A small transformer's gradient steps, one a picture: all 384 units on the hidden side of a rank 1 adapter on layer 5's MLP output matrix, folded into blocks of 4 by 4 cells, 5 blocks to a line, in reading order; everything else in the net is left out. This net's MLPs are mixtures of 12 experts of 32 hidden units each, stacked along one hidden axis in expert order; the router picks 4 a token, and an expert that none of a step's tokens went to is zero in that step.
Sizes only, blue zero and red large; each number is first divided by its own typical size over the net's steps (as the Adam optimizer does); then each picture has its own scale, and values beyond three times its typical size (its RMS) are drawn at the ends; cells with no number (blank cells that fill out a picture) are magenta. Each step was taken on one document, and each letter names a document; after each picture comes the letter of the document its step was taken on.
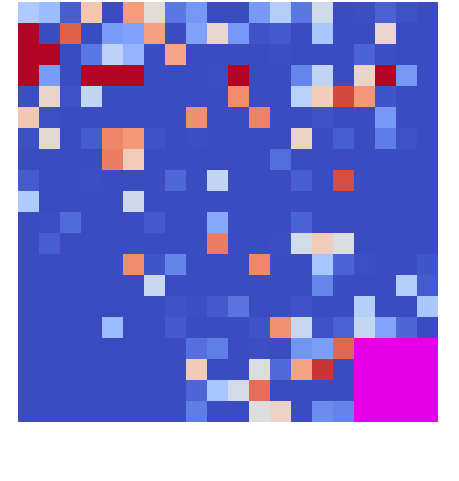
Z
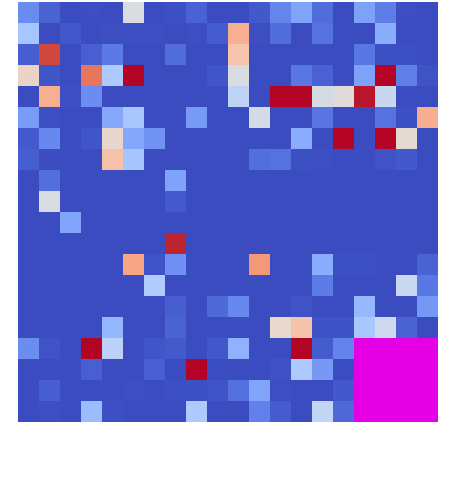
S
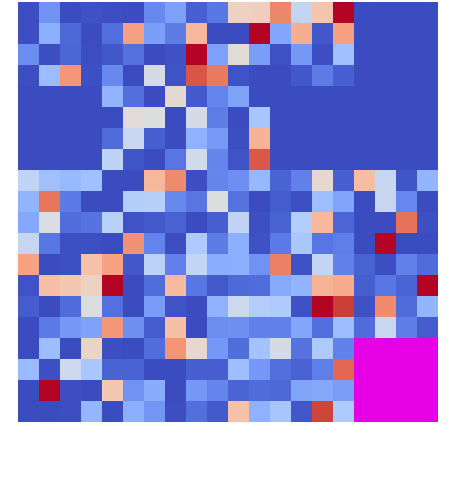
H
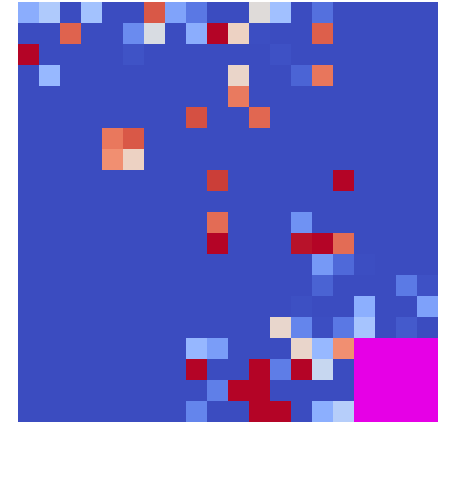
S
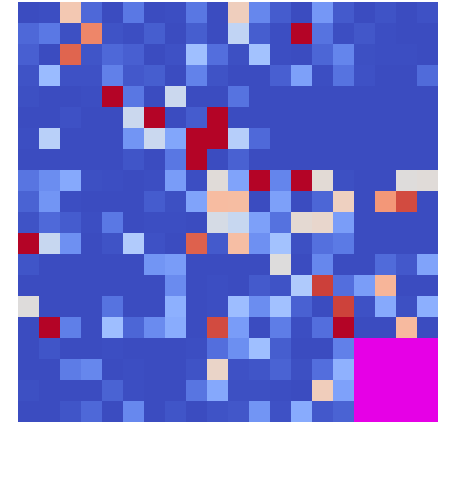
H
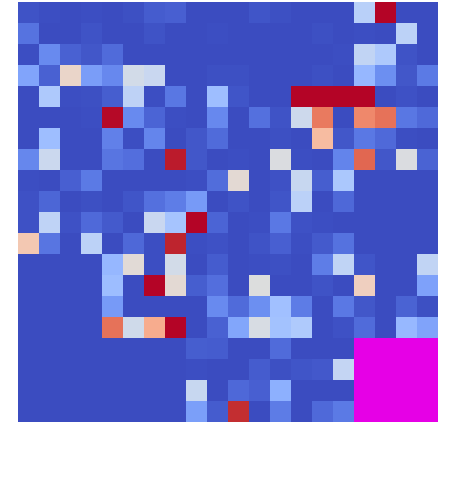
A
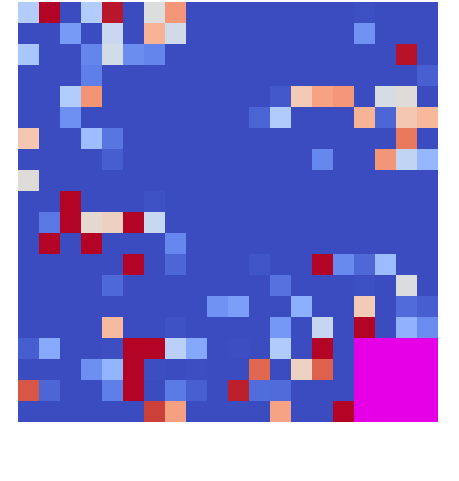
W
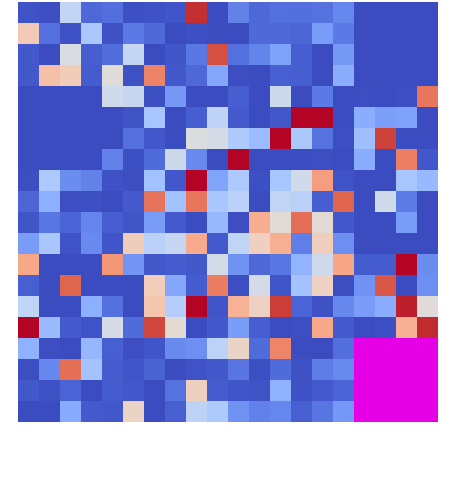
H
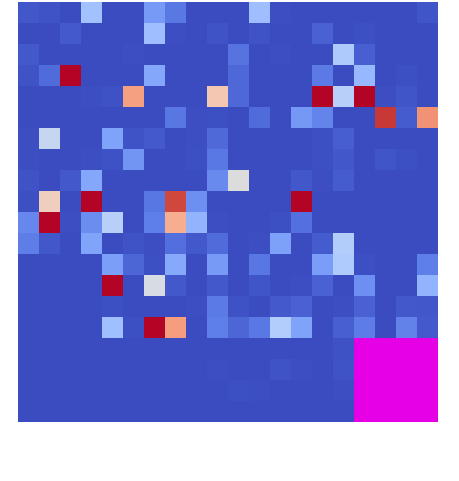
A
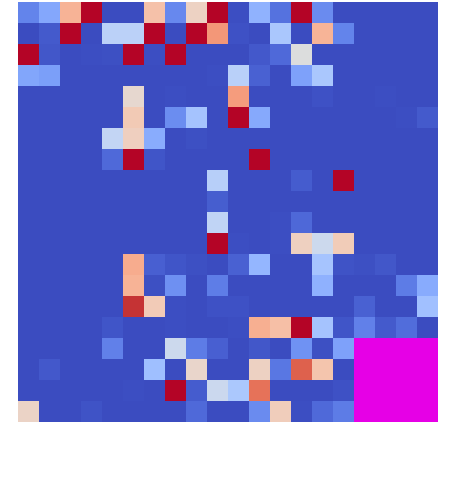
Z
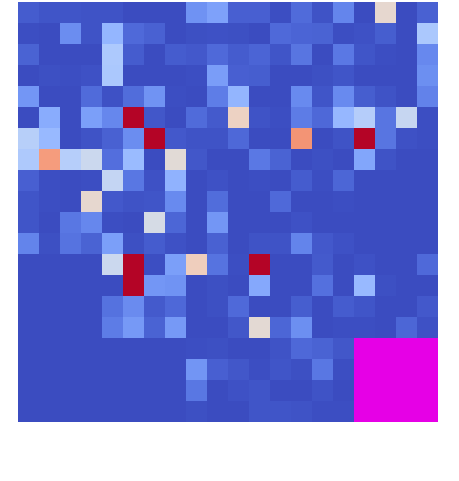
A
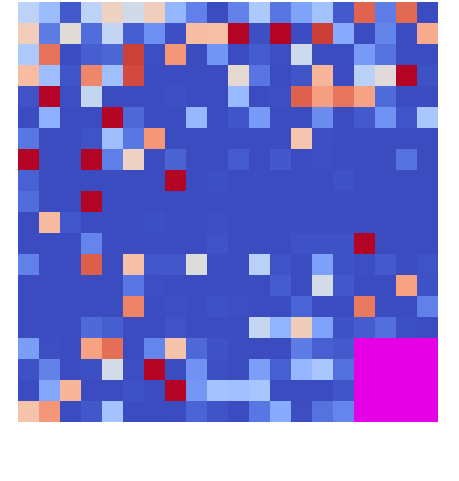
Z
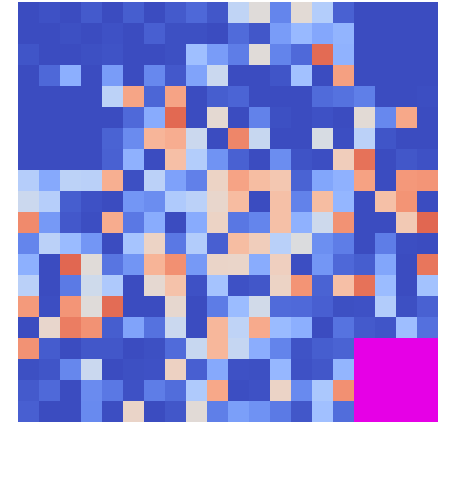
H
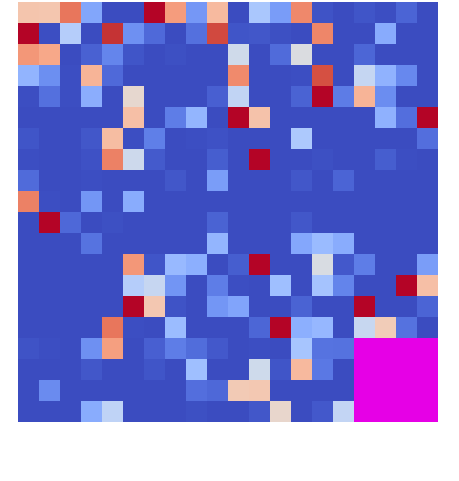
Z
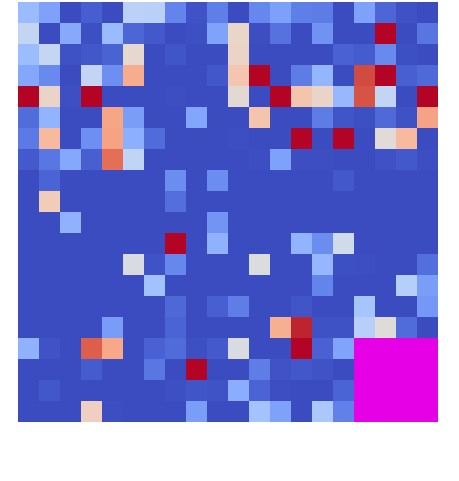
S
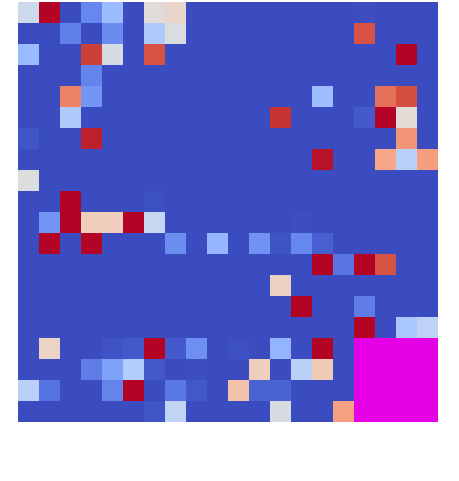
W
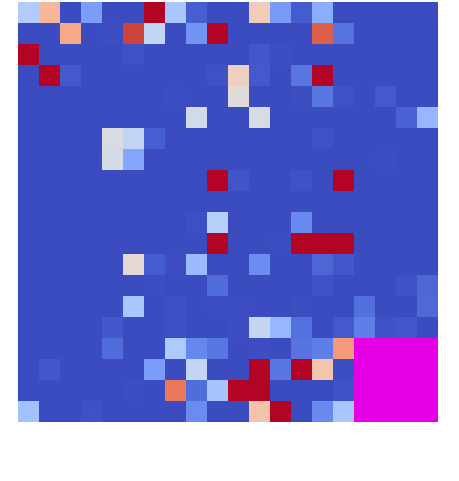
S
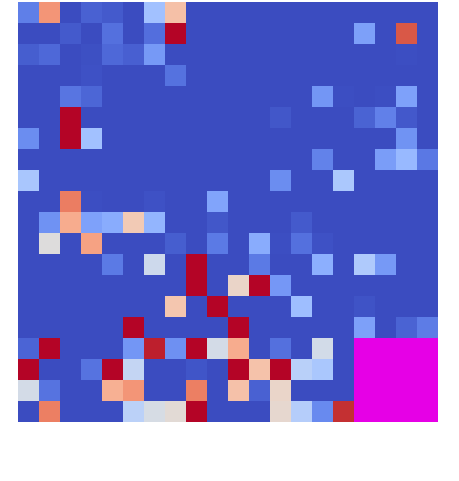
W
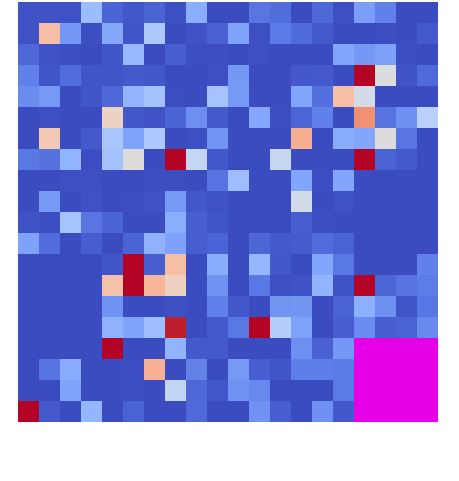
A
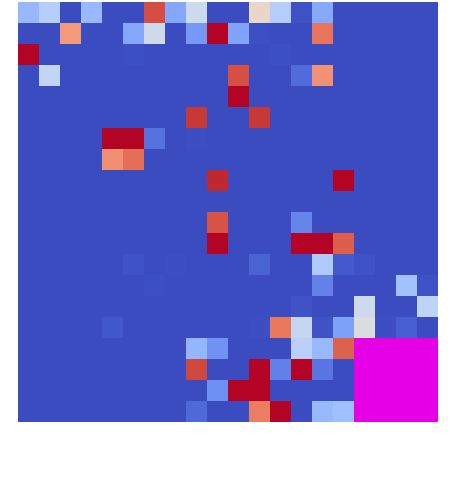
S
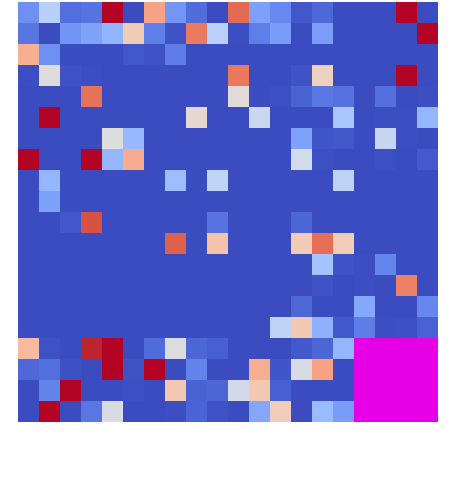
Z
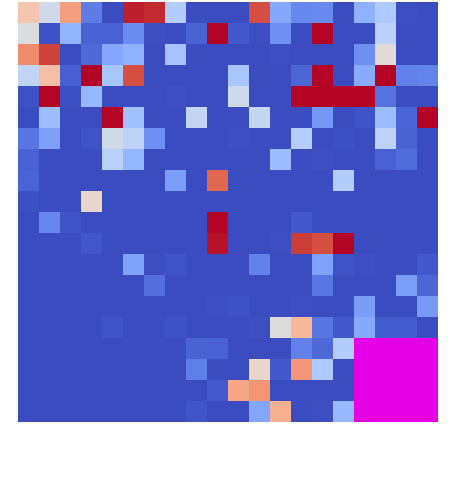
Z
